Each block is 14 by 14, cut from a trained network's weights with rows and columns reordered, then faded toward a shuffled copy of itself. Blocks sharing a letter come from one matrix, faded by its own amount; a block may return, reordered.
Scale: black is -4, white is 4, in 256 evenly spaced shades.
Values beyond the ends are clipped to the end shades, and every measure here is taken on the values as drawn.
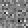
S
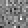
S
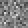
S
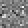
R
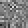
R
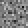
S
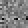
R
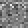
R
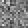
S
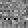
R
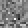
R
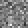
S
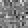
R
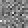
S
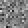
S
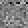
R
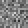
S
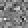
R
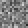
S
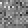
R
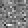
S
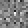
R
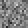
S
